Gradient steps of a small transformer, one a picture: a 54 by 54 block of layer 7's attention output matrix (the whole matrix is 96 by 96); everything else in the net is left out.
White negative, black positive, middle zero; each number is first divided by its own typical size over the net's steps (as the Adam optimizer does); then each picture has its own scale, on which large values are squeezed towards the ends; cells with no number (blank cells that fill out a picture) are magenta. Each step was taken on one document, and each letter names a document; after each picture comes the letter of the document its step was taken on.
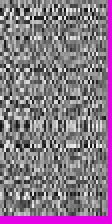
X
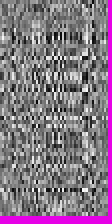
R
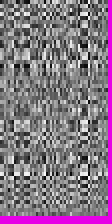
X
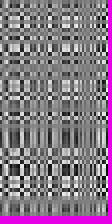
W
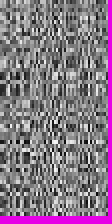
X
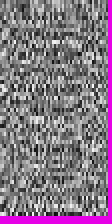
R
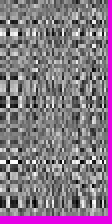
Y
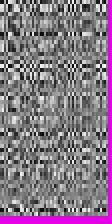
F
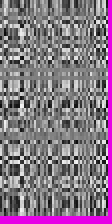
W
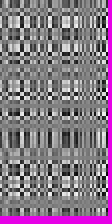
W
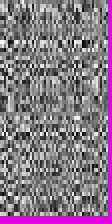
F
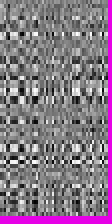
Y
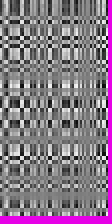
W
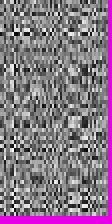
X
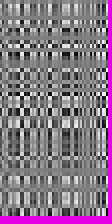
W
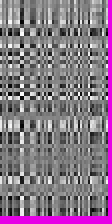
W
